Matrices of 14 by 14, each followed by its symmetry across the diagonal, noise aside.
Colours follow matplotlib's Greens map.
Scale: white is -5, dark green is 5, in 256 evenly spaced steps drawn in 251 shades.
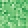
antisymmetric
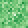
symmetric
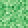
antisymmetric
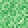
symmetric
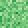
antisymmetric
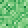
symmetric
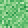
symmetric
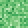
neither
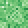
symmetric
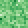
antisymmetric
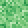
symmetric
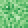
symmetric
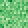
neither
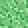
antisymmetric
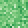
neither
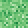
antisymmetric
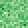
neither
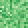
neither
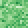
neither
